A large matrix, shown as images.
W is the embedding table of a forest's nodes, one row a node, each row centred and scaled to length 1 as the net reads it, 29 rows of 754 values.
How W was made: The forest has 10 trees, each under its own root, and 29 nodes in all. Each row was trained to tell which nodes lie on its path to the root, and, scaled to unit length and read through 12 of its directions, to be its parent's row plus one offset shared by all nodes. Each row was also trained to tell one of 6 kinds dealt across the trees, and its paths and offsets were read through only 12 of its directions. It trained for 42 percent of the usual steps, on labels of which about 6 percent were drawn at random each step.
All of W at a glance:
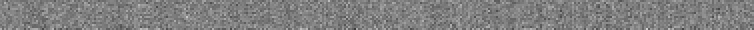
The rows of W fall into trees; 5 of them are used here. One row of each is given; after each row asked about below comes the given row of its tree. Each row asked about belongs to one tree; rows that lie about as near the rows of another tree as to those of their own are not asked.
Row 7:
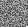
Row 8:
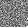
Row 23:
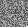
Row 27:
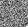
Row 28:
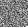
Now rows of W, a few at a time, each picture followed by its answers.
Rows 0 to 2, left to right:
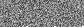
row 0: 28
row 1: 27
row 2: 23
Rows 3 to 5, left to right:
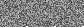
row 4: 8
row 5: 28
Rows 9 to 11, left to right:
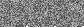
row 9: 7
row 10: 8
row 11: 27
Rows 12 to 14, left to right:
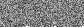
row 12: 28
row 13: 8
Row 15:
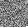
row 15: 27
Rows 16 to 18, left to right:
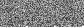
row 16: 8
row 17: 7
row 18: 23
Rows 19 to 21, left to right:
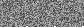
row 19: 27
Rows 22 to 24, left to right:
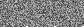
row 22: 28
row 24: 27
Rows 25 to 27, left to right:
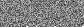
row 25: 7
